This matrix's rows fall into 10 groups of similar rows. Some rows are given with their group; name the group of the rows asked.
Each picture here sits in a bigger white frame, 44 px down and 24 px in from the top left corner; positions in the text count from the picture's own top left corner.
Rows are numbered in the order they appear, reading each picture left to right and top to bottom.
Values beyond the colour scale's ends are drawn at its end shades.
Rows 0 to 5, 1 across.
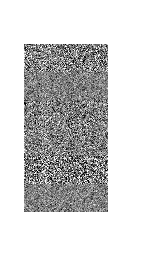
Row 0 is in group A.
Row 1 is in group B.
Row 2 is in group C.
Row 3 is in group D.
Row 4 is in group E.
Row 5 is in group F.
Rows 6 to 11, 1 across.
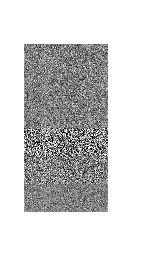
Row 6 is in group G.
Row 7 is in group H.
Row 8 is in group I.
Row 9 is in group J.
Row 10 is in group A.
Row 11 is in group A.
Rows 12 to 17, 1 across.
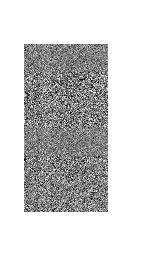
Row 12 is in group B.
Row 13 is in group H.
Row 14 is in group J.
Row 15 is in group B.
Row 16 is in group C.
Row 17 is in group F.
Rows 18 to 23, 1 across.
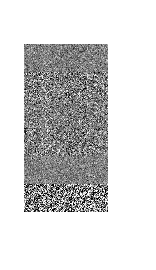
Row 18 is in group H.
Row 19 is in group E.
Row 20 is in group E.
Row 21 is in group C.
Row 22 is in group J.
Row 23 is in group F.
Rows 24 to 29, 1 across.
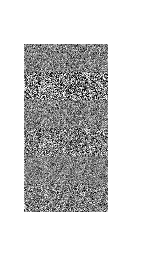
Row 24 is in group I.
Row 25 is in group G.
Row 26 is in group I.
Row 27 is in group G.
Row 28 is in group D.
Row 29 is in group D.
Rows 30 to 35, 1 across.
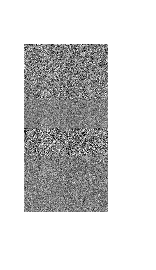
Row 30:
D
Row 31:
I
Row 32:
I
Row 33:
C
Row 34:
G
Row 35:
A
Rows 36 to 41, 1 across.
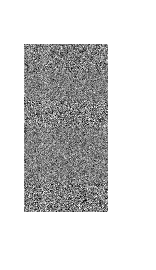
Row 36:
H
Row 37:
D
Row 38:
J
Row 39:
C
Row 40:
B
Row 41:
E
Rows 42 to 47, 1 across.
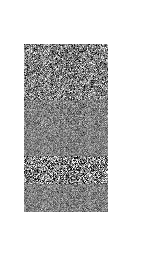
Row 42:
H
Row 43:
F
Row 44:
I
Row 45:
I
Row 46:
I
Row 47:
I
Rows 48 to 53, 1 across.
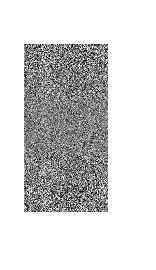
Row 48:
E
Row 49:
C
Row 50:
I
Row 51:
F
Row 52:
G
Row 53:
H
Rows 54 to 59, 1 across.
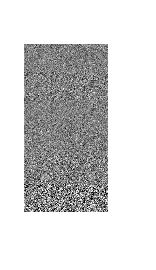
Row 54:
G
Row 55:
F
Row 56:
F
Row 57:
A
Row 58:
I
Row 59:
F
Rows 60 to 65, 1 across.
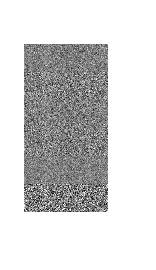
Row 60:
H
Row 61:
J
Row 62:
B
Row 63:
J
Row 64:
I
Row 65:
D
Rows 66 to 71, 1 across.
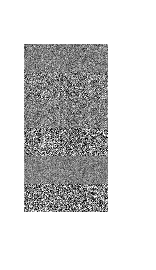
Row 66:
C
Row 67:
I
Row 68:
I
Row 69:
G
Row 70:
A
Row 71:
E
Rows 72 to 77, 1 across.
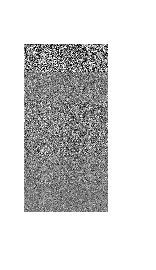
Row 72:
G
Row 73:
A
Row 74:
A
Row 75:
I
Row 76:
I
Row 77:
G
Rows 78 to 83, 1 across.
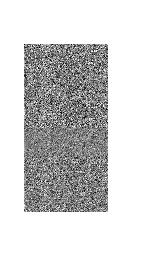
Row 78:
J
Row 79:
C
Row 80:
G
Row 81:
F
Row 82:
I
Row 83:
D
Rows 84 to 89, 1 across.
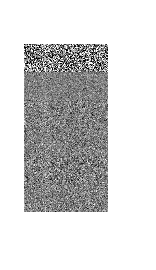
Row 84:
J
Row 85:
E
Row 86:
D
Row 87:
C
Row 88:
H
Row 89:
J
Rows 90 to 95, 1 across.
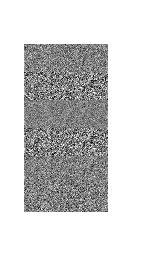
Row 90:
A
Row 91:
F
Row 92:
D
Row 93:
F
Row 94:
F
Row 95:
I
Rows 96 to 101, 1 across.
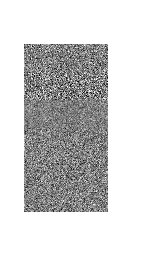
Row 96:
J
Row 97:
J
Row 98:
H
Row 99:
A
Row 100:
I
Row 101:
F
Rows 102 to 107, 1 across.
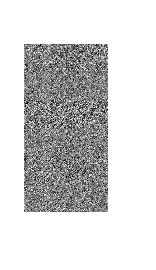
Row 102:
H
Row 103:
B
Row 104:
F
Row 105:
J
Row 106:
C
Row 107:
D
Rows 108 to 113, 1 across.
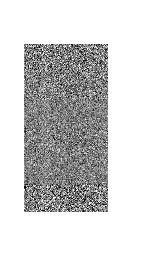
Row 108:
E
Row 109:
G
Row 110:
B
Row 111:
C
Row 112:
H
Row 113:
C
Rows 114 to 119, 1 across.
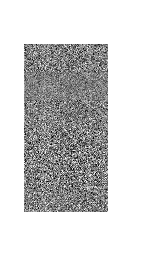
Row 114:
B
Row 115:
G
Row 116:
G
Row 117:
B
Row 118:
I
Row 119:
E
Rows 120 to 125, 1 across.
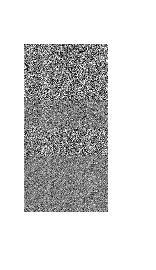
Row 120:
H
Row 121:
D
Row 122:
E
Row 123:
I
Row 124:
F
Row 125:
F
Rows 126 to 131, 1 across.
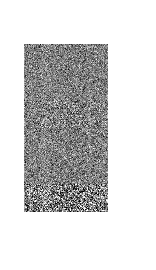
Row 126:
E
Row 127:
A
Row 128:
I
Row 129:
G
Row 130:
B
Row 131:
H
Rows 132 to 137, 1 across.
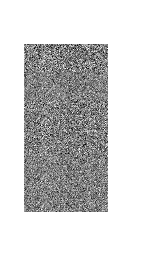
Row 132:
G
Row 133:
C
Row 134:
I
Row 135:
E
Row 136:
I
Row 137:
I
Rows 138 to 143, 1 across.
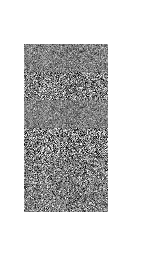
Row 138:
H
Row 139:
G
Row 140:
H
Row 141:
I
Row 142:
E
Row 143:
C
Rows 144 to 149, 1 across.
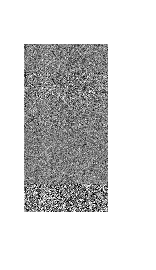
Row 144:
C
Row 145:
C
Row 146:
B
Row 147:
E
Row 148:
F
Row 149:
G
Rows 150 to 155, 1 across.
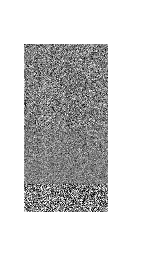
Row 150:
F
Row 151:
G
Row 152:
C
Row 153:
E
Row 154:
D
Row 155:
A
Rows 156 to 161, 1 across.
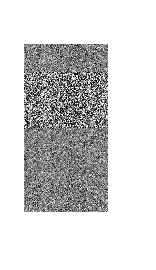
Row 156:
G
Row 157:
I
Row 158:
H
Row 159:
F
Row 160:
C
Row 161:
E
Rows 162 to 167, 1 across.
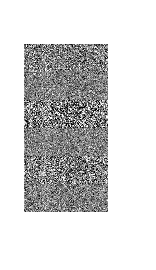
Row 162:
E
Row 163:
C
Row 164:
H
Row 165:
J
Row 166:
G
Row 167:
B
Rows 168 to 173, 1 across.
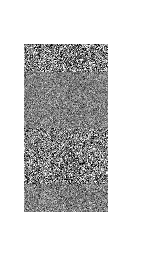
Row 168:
G
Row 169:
C
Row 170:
I
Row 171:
F
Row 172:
H
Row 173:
G
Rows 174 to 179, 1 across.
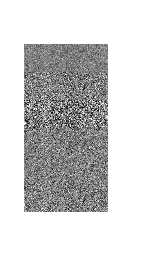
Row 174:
H
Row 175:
A
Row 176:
H
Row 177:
C
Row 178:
F
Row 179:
A
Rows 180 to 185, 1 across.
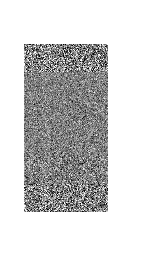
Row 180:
A
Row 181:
J
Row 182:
E
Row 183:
F
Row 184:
H
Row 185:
D
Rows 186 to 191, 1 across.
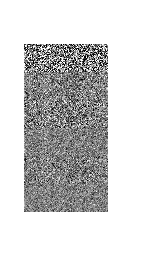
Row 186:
A
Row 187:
H
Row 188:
B
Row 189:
D
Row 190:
C
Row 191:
F
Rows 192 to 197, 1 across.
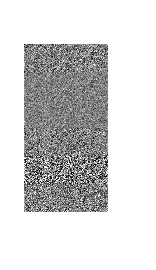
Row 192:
F
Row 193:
F
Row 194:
D
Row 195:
B
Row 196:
D
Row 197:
A
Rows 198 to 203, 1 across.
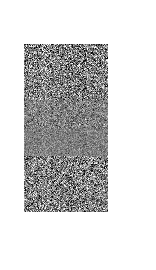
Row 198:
E
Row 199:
E
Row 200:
B
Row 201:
E
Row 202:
F
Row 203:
B
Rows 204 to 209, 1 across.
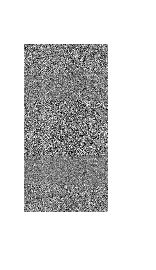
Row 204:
A
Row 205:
E
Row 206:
G
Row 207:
H
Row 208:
E
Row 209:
J
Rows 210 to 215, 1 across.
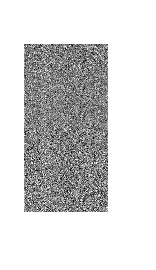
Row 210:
E
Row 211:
A
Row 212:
A
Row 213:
B
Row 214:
J
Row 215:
A
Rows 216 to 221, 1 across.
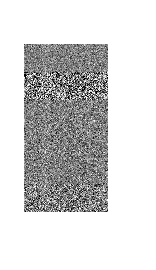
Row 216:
J
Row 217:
C
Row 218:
F
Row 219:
B
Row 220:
E
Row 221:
B
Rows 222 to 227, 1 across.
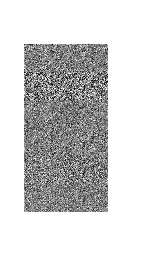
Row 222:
D
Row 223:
F
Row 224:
H
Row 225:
F
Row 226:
A
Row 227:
A
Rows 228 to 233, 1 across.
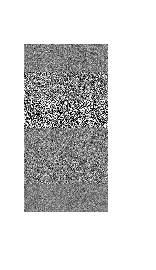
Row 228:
E
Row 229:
A
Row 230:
J
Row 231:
F
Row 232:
I
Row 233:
C
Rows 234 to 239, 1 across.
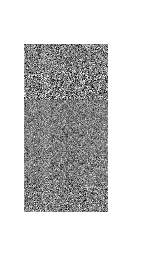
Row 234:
G
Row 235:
D
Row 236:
B
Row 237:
H
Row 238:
H
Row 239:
E
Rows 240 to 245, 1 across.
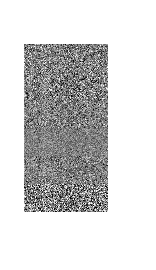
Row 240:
A
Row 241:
H
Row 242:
B
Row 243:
G
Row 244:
G
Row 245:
J
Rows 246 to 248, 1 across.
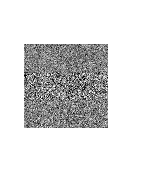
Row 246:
G
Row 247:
C
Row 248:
I
